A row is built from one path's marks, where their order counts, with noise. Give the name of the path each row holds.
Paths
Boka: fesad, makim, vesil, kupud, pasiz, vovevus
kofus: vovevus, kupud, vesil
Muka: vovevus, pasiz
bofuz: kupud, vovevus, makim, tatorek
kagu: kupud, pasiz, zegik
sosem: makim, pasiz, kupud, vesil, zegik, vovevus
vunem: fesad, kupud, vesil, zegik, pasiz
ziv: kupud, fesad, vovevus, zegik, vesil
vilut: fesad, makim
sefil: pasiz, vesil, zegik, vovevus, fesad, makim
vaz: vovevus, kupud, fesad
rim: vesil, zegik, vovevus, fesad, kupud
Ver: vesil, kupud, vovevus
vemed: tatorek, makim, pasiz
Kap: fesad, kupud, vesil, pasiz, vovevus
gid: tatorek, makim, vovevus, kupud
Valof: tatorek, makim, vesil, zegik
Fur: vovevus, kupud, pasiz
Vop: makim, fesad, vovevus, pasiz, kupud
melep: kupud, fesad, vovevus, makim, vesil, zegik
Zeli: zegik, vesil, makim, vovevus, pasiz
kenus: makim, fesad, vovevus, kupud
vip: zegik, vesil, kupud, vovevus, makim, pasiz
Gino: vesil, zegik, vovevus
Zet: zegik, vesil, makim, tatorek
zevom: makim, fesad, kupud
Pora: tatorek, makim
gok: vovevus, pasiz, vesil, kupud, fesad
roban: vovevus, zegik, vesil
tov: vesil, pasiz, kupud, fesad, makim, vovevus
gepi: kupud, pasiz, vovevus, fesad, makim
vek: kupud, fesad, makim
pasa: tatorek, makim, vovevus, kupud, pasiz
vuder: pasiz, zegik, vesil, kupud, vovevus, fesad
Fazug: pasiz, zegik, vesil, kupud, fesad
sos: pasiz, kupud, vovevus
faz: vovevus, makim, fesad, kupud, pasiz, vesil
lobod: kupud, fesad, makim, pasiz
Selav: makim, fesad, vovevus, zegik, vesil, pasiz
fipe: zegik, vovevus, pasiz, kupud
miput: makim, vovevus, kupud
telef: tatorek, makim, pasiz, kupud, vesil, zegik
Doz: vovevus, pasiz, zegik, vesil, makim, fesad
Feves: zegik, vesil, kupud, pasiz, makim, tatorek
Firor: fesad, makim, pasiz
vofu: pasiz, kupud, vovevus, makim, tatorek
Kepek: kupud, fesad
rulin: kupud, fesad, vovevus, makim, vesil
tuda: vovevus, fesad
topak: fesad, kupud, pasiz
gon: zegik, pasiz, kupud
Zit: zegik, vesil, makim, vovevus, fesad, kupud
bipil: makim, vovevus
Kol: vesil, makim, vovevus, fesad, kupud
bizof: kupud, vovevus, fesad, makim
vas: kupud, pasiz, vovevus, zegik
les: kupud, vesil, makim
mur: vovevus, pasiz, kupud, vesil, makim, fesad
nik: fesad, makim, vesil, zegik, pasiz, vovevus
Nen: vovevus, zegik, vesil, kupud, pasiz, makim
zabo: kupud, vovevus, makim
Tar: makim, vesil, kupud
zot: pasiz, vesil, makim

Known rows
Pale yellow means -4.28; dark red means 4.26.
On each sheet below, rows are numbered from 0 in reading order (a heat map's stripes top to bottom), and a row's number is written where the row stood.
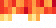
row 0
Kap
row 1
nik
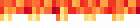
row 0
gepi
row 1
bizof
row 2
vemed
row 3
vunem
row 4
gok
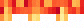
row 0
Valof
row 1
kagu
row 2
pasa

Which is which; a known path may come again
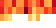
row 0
kofus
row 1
Selav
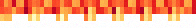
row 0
rim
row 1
gepi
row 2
Firor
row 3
vemed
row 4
gid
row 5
Pora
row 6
kenus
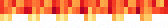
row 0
Kap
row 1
bizof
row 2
rulin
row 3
miput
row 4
gok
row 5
Feves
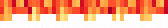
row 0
Zet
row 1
pasa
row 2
sosem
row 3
Fur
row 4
Vop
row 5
vip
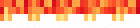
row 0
bipil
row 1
sefil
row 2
vunem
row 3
topak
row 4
faz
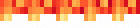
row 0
kagu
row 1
vuder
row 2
sos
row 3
Zeli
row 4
Doz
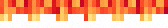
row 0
nik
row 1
tov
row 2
Valof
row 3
zot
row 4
Zit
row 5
mur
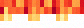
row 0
bofuz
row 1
Nen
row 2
Boka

